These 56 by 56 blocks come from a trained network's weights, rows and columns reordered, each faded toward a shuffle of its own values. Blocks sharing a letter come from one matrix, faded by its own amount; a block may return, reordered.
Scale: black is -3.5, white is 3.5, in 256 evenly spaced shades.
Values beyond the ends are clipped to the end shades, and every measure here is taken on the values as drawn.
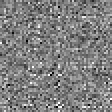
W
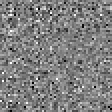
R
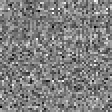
W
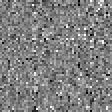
R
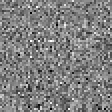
W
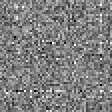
W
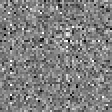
R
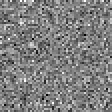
W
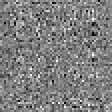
R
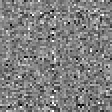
R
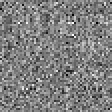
W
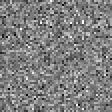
W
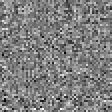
W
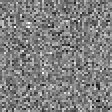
W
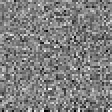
W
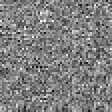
W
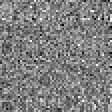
W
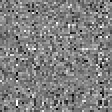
R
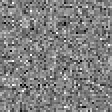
R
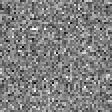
W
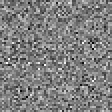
W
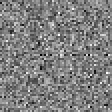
W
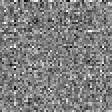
W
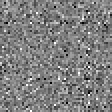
R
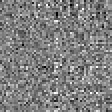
W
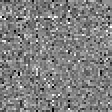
R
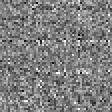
W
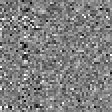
R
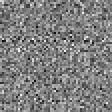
W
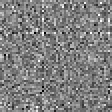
W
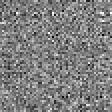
W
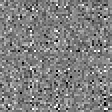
R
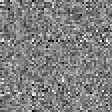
W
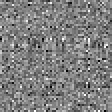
R
